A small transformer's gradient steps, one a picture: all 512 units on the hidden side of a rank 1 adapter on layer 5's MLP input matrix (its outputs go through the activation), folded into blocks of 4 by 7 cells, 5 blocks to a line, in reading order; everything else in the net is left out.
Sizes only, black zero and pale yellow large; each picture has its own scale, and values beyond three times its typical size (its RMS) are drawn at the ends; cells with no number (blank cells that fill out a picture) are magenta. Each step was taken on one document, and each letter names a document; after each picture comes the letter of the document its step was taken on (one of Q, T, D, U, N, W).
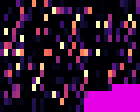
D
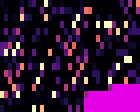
D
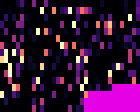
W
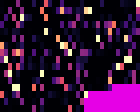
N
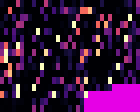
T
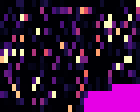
W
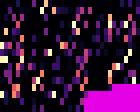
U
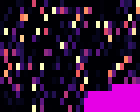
D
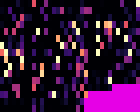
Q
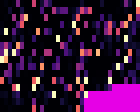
T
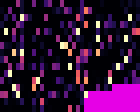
N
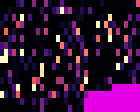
Q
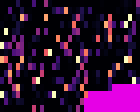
U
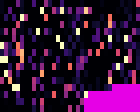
N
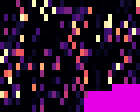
D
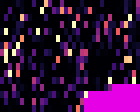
N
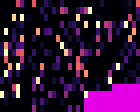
Q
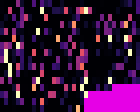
T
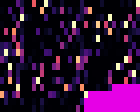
Q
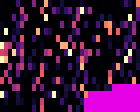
T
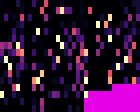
Q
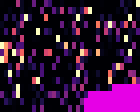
U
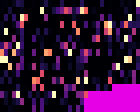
T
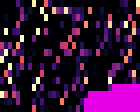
D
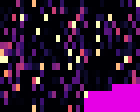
Q
